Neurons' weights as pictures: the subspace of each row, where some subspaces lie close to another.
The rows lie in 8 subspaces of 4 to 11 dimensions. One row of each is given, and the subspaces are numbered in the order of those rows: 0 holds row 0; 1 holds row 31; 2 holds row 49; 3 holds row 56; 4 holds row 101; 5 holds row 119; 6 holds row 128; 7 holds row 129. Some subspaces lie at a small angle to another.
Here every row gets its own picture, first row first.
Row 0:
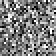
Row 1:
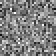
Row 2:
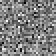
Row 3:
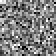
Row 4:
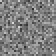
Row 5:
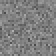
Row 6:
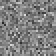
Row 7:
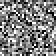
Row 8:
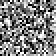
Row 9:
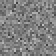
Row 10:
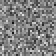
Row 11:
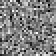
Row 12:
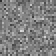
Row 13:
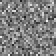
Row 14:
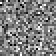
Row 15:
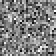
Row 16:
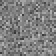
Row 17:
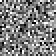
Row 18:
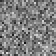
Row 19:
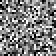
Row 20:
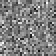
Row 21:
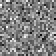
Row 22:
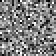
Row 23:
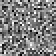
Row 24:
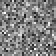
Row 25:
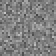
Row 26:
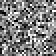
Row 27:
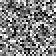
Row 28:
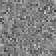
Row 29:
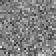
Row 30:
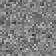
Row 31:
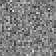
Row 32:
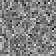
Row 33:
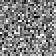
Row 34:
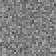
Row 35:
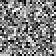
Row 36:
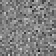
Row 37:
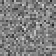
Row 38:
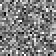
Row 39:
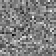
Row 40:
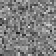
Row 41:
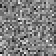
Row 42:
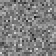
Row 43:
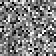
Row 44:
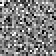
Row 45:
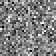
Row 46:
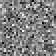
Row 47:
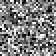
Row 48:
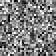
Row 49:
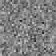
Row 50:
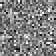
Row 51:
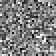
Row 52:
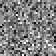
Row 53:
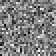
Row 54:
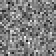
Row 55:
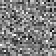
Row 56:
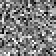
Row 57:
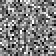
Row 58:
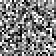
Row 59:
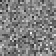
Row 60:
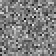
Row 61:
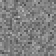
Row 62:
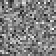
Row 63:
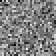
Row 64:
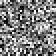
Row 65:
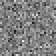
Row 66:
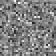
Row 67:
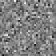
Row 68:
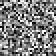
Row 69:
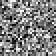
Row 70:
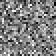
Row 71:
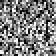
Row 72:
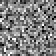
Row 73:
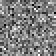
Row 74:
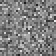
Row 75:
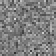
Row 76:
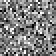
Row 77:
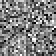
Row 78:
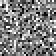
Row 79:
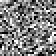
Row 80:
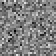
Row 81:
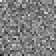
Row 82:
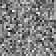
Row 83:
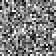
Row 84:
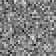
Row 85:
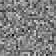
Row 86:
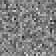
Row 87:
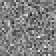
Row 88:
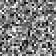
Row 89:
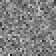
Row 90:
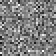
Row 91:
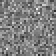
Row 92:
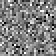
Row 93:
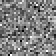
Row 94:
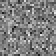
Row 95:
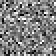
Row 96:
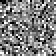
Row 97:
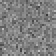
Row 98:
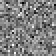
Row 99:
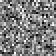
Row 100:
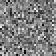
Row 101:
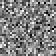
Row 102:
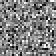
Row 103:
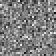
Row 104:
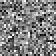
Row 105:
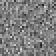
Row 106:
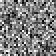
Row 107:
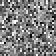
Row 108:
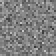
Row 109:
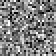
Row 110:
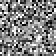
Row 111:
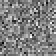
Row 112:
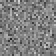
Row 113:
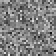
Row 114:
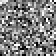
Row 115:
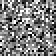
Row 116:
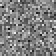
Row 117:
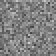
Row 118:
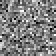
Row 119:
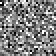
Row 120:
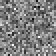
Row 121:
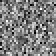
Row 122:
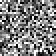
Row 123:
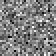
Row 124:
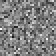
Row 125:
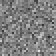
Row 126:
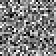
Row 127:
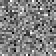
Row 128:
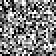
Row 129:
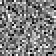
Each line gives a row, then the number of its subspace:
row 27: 3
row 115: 2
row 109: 2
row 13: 3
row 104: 7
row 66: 5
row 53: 5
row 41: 0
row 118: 6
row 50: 7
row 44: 5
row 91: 7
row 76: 4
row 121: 4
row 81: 3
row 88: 7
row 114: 3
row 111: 0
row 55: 3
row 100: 6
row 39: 3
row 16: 1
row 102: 7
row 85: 4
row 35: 3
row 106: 4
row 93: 3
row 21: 2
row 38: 2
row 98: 4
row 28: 3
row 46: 4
